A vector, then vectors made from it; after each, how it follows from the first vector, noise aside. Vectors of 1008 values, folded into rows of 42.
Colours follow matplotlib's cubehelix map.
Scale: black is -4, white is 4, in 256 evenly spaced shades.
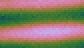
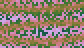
sign-scrambled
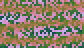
sign-scrambled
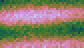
reversed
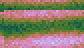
wrapped around
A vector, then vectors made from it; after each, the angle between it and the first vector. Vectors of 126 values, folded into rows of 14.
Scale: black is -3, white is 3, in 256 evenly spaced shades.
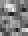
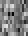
partly aligned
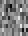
partly opposed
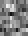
nearly parallel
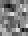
nearly opposite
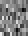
partly aligned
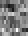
nearly opposite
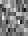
partly aligned
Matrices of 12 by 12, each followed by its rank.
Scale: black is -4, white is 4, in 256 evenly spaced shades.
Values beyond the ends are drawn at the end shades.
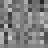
two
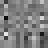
two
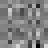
two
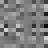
two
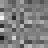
two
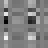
one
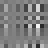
one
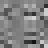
two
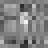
two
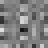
two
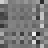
two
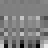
one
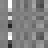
one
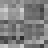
two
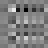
one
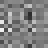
two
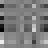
one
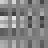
one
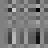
one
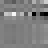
one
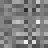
two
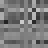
two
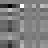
one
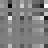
one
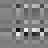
one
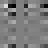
one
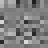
two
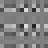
one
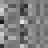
two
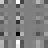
one
